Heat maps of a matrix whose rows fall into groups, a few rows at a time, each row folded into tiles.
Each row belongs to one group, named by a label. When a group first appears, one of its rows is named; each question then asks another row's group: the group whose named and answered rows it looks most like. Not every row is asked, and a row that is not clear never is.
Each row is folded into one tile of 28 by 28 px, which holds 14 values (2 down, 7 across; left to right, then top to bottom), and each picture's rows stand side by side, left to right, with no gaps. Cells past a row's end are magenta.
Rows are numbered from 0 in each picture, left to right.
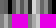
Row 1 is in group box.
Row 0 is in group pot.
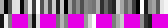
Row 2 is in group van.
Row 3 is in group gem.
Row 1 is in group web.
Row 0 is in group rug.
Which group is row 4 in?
box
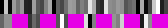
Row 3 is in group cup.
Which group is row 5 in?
rug
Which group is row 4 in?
box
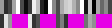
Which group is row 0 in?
rug
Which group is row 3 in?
van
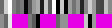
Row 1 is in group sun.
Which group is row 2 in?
van
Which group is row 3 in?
cup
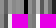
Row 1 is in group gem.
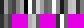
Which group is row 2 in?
rug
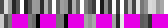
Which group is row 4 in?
web
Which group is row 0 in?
cup
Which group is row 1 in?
sun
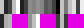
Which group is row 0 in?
rug
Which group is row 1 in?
gem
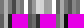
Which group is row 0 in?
sun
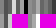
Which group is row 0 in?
gem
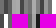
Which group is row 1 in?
sun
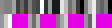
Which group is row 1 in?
gem
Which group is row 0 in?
gem
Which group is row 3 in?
box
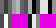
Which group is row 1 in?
rug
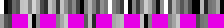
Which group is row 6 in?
box
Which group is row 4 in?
gem
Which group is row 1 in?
cup
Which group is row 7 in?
van
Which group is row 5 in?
cup
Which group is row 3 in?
sun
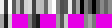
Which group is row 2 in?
gem
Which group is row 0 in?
web
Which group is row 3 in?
pot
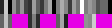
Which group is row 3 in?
box
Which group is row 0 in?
van
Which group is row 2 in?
sun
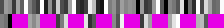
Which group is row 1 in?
gem
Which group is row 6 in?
gem
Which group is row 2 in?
rug
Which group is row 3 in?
cup
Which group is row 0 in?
sun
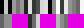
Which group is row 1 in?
rug
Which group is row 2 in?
web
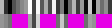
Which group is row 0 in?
pot
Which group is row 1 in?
web
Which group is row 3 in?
van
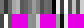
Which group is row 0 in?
rug
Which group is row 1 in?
box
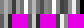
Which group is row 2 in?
rug
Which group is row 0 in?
sun
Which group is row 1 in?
sun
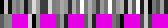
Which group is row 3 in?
sun
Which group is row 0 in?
van
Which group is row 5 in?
van
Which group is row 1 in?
cup
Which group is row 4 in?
sun
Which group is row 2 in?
sun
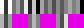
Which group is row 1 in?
van
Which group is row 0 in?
web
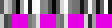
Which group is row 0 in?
cup
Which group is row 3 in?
cup
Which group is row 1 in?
box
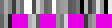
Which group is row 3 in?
rug
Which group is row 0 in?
sun
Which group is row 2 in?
box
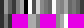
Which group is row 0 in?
van
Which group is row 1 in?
web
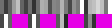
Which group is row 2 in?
sun
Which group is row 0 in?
rug
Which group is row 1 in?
rug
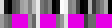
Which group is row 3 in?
van
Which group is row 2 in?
box
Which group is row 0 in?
pot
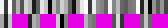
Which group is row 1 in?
rug
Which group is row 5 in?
van
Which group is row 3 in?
web
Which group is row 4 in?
sun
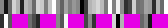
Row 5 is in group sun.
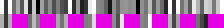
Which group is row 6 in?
web
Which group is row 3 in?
box
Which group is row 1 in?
van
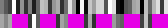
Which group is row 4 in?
pot
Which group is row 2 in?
rug
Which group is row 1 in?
rug
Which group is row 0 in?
gem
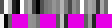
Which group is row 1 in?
pot
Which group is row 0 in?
cup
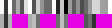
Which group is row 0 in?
web
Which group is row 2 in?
van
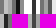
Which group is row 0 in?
cup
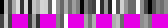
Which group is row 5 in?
pot
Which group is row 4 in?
web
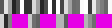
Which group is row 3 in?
web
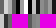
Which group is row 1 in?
van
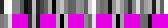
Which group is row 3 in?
box
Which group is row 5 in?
sun
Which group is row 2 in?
cup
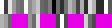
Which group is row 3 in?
cup
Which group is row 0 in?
web
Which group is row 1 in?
box
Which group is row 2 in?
rug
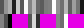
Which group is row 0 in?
sun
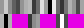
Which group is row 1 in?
rug
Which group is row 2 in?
rug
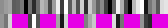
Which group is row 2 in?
web
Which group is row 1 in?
rug
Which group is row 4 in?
cup
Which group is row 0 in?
box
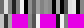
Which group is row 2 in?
rug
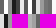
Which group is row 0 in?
cup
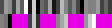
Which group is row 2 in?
box
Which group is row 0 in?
sun
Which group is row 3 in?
gem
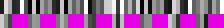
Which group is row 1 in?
van
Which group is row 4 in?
web
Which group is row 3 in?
pot
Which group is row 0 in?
cup
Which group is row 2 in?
van
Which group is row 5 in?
van
